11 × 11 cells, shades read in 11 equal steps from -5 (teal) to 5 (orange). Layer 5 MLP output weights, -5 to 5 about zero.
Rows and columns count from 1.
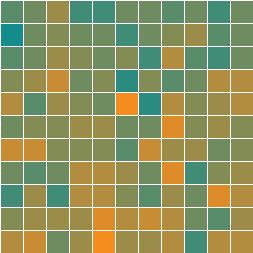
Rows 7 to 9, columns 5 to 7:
0 -2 3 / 2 1 -1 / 2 0 -2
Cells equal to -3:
10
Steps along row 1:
up up down same up same down up down up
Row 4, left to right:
0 1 3 -1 0 -4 0 -2 -1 2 2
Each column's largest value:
3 3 3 2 5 5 3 4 1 4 2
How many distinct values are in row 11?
6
